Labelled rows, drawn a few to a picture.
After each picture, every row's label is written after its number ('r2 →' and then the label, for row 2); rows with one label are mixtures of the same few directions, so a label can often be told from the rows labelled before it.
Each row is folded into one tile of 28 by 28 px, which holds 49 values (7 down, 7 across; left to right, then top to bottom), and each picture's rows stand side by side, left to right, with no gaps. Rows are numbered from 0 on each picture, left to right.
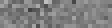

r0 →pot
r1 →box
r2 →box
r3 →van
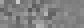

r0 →box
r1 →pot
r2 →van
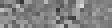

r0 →box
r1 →box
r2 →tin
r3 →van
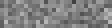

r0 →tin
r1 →box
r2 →box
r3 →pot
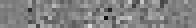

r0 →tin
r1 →tin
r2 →van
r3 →van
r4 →tin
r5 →tin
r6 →box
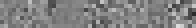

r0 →van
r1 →tin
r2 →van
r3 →box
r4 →box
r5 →tin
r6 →pot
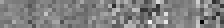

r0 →van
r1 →pot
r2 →tin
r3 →tin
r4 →van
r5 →box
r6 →pot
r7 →tin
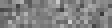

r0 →box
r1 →tin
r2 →van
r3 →pot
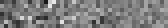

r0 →van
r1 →tin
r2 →tin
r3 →box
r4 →box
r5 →van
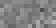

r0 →pot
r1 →box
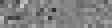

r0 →tin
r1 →van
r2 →tin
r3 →box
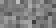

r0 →box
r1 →tin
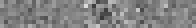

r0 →tin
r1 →tin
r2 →tin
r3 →pot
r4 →van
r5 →tin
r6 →pot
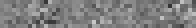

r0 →box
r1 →box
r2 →tin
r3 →box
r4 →pot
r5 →van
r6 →pot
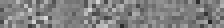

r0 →tin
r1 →tin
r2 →pot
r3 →van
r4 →pot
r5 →tin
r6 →box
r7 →van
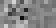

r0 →van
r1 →box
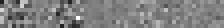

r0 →tin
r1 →van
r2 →van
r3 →tin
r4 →tin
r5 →van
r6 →tin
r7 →van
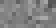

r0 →box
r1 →tin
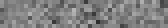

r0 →tin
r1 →pot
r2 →pot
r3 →van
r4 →pot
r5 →tin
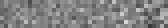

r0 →pot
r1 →tin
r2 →van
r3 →tin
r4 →van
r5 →pot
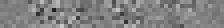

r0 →box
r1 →van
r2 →van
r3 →tin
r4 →van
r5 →tin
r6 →pot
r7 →pot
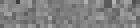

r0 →box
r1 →tin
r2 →box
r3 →tin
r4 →tin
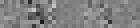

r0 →box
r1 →van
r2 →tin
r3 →pot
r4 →van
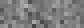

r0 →tin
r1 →van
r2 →tin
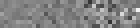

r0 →van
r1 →pot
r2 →tin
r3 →pot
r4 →van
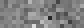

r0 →pot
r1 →van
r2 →van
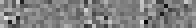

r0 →box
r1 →box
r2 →pot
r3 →tin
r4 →tin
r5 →tin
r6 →box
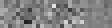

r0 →pot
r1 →tin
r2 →box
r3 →tin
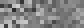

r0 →box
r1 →van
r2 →pot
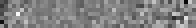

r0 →pot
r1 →tin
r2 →tin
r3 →box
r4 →tin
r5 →van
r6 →box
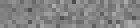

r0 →box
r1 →tin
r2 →box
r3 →pot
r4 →van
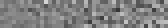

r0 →van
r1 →box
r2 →box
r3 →tin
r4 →van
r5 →box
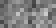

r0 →pot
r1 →pot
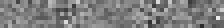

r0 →box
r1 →tin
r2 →box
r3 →pot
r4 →pot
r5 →box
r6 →tin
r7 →van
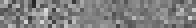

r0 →pot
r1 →pot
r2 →box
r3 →van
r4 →van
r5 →pot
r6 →van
